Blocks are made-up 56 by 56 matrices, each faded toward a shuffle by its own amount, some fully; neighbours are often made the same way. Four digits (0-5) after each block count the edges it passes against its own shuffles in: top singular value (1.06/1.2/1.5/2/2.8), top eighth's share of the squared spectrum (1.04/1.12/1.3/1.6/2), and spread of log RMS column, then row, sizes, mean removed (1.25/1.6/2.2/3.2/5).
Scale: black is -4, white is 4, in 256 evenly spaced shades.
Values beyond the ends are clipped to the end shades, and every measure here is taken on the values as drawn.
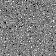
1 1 0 1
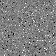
0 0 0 0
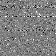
2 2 0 2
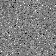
0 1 0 1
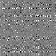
4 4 2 3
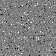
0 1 0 0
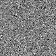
2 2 0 0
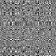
4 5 3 3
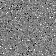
0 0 0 0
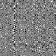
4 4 2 1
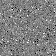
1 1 0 0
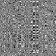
4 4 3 2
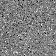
0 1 0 0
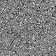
1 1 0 0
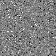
2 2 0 0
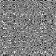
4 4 2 2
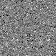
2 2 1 0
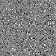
3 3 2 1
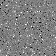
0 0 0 0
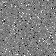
0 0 0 0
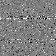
2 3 0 2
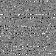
2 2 0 3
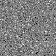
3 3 1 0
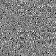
3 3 1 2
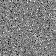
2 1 0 0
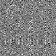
4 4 2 2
